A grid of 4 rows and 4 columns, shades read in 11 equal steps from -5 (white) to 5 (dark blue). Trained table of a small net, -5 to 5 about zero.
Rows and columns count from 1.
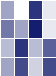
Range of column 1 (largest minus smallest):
3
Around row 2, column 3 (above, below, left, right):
4 -2 -1 -4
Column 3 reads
4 5 -2 -3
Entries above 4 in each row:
0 1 0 0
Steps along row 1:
down up down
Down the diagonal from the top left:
-1 -1 -2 3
